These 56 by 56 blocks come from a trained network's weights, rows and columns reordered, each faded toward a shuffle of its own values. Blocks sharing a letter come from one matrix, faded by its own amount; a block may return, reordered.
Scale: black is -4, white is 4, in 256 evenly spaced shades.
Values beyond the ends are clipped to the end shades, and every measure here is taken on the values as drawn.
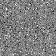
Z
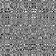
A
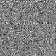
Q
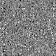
Z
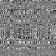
A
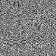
Q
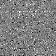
Z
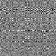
A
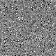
Z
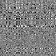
A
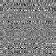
A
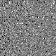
Z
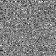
Q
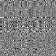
A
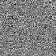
Q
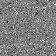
Z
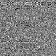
Q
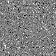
Z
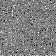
Z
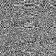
Q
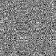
Q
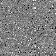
Z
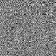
Q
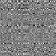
A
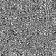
Q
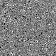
Z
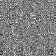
Q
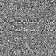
Q
